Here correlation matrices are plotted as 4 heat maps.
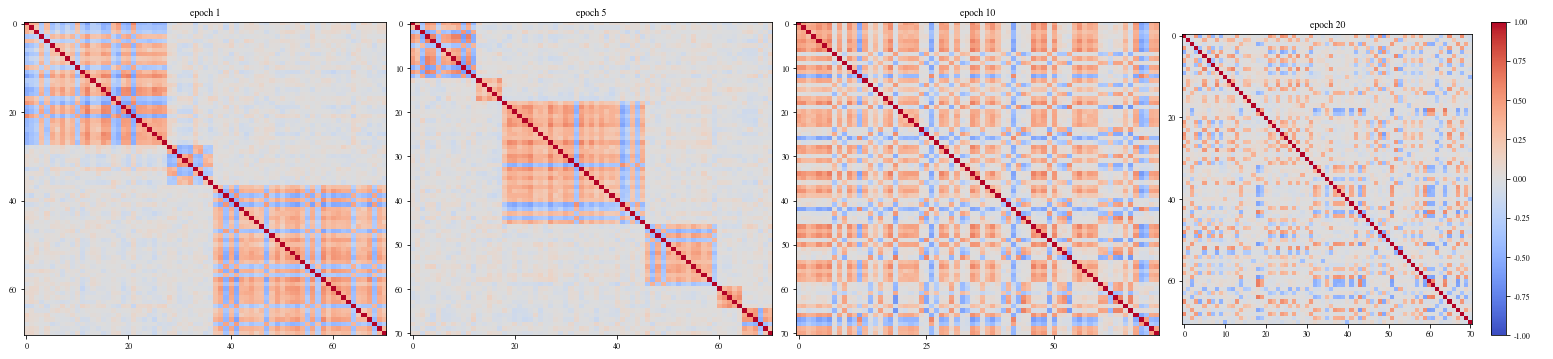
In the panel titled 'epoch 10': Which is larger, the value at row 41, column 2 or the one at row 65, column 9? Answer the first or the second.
the second
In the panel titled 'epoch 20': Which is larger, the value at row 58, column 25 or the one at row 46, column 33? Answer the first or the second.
the first
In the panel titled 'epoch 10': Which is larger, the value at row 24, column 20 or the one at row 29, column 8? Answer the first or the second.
the second
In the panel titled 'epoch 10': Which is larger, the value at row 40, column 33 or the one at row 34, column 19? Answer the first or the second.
the first
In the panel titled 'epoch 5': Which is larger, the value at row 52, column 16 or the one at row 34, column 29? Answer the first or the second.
the second
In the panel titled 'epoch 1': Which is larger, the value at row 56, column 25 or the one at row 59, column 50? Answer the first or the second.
the second
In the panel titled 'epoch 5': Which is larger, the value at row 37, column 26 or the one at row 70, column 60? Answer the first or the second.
the first
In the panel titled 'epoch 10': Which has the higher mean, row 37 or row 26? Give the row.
37
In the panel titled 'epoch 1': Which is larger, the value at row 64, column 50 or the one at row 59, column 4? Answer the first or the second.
the second
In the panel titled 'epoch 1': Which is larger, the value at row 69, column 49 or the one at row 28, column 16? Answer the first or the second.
the first
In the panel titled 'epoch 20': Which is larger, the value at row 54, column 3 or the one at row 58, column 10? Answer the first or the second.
the first
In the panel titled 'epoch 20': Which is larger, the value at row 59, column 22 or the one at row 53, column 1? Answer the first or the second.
the first
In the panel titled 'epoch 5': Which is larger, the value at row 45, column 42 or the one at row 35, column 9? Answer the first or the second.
the second
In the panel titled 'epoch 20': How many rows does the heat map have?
71
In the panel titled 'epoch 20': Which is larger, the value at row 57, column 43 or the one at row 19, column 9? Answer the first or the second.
the second
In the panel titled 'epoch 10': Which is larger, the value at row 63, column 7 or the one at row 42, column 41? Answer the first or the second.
the second
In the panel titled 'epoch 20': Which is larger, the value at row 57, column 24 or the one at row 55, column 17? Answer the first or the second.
the first
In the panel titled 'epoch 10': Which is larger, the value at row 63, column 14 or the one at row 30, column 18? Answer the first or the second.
the second
